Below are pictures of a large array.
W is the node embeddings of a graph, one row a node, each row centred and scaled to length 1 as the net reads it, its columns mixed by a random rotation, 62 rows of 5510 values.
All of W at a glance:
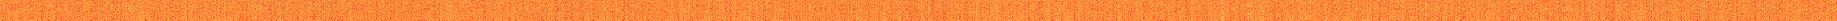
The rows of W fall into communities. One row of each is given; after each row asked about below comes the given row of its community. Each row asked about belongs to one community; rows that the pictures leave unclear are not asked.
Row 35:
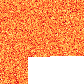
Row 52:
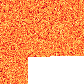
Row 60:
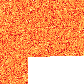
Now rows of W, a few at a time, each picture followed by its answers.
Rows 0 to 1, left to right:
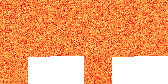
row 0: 35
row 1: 35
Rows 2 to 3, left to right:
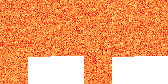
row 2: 52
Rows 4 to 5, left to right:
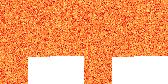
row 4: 52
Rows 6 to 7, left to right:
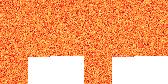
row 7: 52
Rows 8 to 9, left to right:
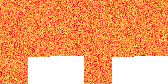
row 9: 35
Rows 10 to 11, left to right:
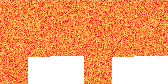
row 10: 35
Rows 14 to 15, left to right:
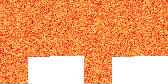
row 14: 52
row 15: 52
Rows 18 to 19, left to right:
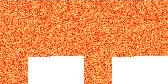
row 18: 52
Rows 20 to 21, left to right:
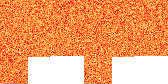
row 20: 35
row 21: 52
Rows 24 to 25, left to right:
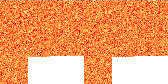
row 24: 52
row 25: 60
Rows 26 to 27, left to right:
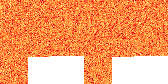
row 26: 60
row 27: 52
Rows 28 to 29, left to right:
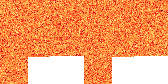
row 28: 60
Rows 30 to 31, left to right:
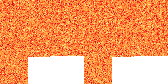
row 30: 35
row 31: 52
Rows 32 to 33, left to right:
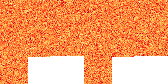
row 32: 60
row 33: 35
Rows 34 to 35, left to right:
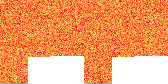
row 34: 52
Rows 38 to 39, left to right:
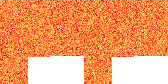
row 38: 60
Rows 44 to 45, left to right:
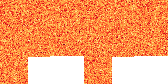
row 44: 52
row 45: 35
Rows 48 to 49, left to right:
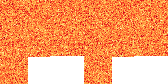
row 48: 35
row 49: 52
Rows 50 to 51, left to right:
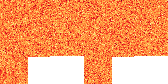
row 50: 35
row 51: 35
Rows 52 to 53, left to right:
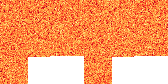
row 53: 35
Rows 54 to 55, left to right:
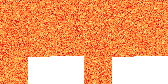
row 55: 52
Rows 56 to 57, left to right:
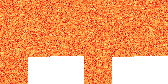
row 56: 35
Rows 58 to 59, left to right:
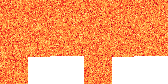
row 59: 35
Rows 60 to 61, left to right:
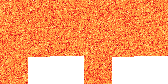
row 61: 35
